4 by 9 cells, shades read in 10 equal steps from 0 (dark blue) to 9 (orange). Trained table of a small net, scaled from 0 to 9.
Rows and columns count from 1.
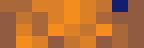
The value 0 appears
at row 1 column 8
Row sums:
57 59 63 58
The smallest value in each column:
5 6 6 5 7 7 5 0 5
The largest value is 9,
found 5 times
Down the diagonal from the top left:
6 7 6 5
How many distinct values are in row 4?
5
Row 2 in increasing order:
5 5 5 6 6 7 8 8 9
